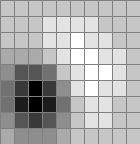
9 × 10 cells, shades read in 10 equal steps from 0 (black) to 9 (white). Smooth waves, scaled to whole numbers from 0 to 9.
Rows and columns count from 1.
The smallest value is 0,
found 2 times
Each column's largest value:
7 7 7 8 8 9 9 9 8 7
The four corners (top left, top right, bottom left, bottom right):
7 7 6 7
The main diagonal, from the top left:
7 7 7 7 7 8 8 8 7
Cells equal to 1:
2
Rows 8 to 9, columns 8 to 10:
8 7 7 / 7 7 7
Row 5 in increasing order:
3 3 4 5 7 7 8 8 9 9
